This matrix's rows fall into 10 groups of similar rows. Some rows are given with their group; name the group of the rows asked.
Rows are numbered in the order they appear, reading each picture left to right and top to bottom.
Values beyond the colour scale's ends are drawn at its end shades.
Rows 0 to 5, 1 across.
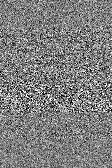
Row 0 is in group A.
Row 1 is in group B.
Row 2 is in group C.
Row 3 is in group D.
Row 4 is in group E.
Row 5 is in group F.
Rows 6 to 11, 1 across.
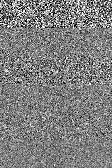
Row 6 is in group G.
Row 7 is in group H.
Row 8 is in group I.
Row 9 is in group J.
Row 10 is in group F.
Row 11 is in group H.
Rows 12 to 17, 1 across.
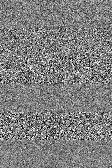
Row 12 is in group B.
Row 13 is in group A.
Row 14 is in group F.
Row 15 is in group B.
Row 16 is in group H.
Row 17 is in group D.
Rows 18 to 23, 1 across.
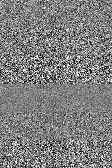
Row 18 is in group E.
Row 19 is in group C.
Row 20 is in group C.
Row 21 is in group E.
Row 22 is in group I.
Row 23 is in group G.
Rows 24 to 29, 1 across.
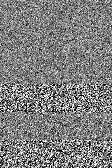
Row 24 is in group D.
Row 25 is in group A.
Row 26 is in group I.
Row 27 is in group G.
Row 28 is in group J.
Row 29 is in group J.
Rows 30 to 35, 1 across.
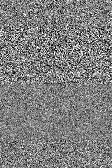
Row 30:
C
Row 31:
E
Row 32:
B
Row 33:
A
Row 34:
F
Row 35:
A
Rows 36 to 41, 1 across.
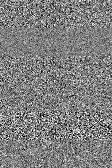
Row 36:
H
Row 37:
C
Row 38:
H
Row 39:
A
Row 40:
E
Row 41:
F
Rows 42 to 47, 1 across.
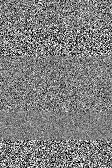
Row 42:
A
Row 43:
I
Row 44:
H
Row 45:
A
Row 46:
F
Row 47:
E
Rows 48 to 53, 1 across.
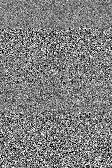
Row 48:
D
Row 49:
H
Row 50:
I
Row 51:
B
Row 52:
H
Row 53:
A
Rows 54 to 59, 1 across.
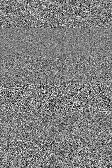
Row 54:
F
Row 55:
I
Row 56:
I
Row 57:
E
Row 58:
D
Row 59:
D
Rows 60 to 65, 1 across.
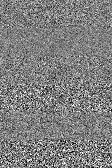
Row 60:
C
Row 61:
D
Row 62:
E
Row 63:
D
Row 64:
B
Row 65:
A
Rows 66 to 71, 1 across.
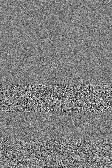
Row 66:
D
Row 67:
G
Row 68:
E
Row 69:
I
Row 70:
F
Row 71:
B
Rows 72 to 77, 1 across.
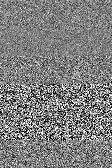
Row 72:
D
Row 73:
J
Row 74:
D
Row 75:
B
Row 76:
I
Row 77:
B
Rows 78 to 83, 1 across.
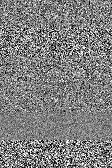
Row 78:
I
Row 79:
E
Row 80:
B
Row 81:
I
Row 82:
A
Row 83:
C
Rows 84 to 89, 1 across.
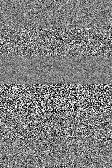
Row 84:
C
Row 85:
J
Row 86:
B
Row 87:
G
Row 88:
C
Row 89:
G
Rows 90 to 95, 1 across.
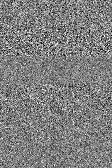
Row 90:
G
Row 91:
I
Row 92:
D
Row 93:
F
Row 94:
F
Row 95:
H
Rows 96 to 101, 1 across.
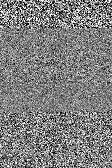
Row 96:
D
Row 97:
E
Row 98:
C
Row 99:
D
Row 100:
A
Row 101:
G
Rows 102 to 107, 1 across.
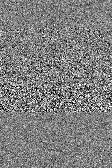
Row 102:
H
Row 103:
E
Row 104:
B
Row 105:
H
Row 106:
C
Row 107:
J
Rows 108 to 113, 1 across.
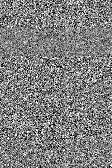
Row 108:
G
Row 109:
C
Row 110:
J
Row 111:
C
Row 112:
G
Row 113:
C
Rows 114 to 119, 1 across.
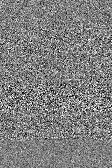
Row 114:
E
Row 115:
J
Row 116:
I
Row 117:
A
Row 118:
B
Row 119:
D
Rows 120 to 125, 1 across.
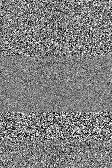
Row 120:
J
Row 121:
I
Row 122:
C
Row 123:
J
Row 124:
B
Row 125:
H
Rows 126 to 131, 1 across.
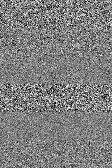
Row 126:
C
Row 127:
B
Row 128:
E
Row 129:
C
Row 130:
J
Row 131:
I
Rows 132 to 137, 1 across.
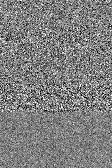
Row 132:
D
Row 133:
F
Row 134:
I
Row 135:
B
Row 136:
B
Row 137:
H
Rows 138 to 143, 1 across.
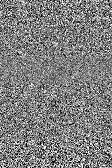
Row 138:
B
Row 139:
I
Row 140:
D
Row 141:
E
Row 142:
A
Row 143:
E
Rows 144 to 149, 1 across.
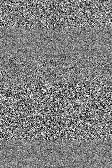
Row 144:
H
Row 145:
B
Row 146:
A
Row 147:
F
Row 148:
H
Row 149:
B
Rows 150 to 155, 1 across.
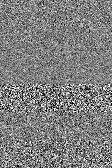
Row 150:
E
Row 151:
I
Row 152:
C
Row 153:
H
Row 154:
F
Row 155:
I
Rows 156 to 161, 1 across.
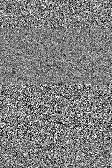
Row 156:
F
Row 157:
I
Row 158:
B
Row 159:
J
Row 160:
J
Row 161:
C
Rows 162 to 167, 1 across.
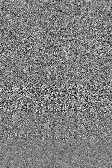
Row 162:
J
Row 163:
A
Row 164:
C
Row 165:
G
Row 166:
G
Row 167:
D
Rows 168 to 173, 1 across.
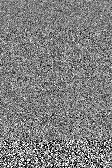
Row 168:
J
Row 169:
F
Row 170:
B
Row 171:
C
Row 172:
D
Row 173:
G
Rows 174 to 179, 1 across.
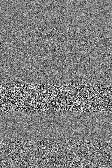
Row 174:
C
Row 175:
C
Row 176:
I
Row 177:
E
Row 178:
B
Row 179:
E
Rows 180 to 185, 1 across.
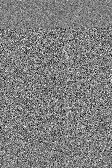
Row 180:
D
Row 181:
A
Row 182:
C
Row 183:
I
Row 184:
C
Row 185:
J
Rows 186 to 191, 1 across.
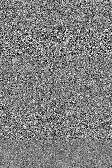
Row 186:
B
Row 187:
I
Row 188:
G
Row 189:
H
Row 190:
C
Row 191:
D
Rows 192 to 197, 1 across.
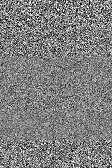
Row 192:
I
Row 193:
C
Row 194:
J
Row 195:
A
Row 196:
G
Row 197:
D
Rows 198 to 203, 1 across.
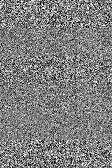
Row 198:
E
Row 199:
A
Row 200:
C
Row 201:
A
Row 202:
J
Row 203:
C
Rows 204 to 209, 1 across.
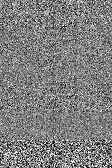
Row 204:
G
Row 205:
A
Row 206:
G
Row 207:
A
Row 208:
H
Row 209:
D
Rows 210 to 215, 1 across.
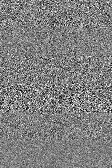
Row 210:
E
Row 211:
G
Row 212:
J
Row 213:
D
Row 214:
J
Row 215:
D
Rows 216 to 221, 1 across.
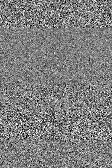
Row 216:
A
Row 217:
H
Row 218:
I
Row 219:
I
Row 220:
D
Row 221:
A
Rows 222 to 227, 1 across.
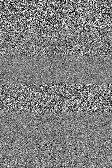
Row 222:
A
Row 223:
E
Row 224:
G
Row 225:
J
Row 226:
C
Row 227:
G
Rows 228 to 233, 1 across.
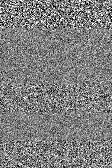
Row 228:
H
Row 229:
J
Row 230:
A
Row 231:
C
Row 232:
J
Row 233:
I
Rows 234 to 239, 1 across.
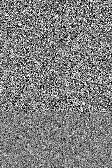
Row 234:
I
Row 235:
D
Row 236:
D
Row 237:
E
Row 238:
I
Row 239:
F
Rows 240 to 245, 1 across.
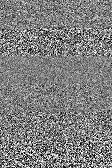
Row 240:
B
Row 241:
J
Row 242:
J
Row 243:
C
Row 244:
A
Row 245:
I
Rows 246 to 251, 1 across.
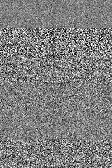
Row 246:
G
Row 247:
G
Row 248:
B
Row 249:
A
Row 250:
G
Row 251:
B
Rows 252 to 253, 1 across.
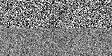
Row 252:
D
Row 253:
D
